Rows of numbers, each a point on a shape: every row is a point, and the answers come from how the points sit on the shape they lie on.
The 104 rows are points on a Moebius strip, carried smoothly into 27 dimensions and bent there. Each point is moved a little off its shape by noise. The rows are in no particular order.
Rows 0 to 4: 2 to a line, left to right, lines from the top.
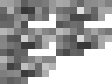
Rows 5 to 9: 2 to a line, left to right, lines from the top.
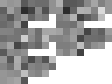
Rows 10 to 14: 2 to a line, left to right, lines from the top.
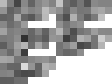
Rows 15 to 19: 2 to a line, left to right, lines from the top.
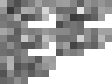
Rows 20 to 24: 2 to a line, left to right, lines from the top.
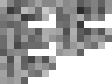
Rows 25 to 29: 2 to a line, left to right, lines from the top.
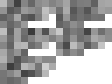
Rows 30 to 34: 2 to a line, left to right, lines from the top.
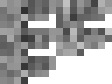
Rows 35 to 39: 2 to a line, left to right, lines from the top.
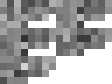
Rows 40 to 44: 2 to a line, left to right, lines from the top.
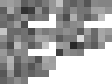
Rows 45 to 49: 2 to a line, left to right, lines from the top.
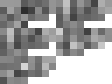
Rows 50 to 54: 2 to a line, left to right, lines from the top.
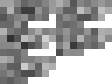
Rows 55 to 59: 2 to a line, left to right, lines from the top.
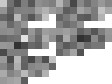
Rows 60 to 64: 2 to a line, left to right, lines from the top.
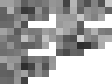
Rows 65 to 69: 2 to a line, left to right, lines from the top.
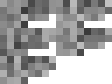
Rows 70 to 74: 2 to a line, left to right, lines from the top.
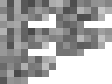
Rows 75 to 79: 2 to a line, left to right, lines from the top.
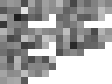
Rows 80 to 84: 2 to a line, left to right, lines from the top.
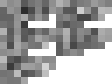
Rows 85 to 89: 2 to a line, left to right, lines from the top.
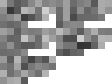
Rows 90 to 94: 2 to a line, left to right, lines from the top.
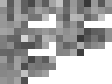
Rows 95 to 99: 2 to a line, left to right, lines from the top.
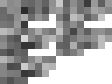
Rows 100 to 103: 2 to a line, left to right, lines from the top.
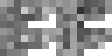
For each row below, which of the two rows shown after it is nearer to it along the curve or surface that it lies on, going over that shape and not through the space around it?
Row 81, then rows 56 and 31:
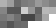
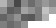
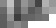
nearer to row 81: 56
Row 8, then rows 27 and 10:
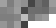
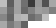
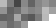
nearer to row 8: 27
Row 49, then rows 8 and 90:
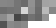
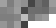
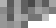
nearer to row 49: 90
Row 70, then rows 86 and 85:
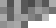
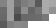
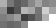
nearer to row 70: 85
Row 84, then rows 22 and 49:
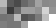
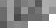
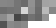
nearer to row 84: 49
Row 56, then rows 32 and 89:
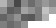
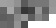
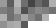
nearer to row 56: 89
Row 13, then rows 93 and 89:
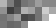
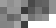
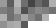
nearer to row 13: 89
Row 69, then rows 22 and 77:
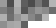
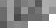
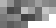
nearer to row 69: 77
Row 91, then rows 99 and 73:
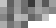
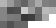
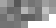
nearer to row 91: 73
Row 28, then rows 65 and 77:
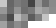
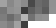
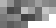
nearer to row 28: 77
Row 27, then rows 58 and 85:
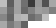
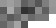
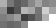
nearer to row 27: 85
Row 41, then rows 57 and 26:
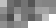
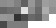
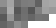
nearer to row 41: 57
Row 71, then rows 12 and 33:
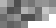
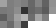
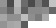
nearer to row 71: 33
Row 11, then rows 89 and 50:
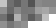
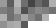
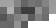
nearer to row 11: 89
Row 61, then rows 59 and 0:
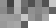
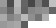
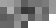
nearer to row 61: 59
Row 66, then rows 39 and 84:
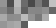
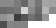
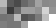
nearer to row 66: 84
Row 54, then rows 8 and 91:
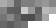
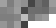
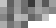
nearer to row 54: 91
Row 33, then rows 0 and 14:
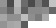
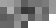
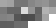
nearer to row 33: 0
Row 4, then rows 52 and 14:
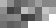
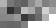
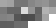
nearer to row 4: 52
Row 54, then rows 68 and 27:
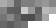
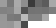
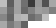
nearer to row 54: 27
